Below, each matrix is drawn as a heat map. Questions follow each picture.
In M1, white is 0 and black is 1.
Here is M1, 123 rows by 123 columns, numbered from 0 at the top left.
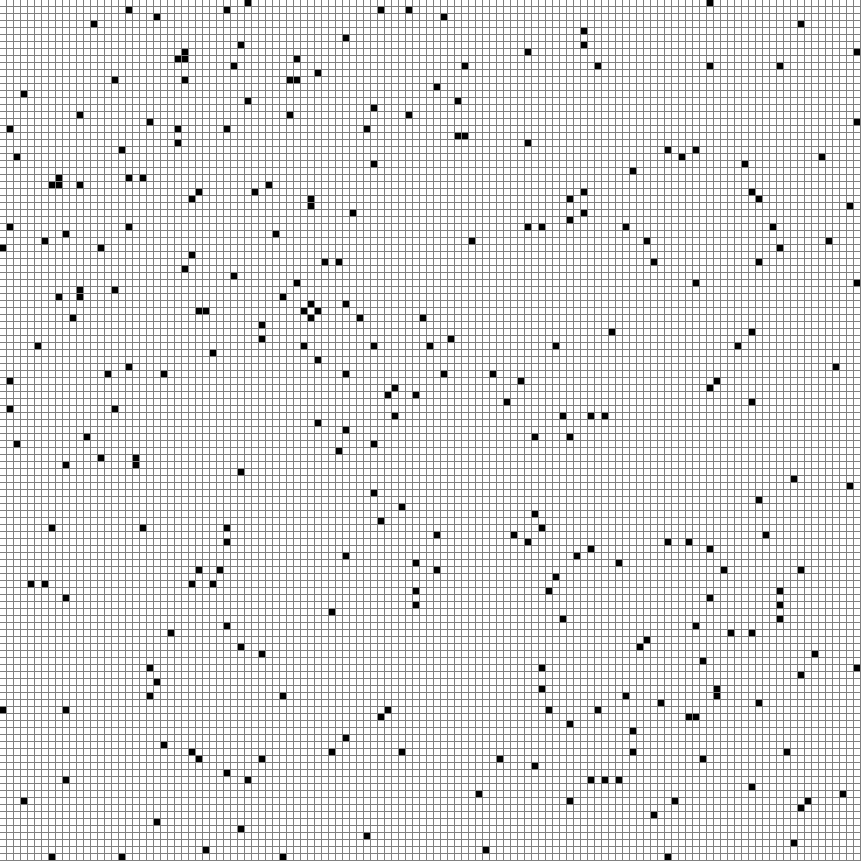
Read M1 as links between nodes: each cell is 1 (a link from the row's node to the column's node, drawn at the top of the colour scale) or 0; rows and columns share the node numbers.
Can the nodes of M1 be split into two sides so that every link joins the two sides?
no
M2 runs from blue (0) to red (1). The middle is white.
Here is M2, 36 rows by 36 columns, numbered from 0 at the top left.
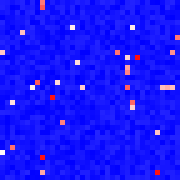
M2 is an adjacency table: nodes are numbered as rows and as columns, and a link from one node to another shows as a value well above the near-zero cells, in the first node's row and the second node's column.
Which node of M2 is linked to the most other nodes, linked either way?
node 17
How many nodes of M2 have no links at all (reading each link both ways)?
5
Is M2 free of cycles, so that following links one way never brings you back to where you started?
yes
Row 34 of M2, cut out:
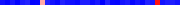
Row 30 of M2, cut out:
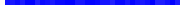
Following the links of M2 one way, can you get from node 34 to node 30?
no
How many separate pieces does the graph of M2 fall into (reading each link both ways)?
7
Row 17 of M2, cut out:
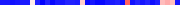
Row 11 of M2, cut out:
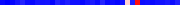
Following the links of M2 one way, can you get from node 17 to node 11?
yes
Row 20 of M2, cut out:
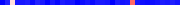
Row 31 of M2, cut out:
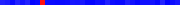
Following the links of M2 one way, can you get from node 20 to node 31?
yes
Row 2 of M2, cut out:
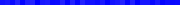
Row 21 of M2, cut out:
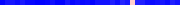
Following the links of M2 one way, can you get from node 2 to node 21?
no
